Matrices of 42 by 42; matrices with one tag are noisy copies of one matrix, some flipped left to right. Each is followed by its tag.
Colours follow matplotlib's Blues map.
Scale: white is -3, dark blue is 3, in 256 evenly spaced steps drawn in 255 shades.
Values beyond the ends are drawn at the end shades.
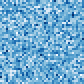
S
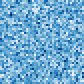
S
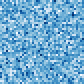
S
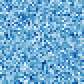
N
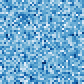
N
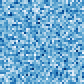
S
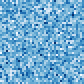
S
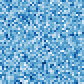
N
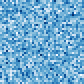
S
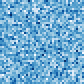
S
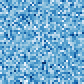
N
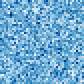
S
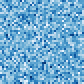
N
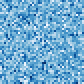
N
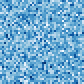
N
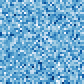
N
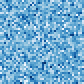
N
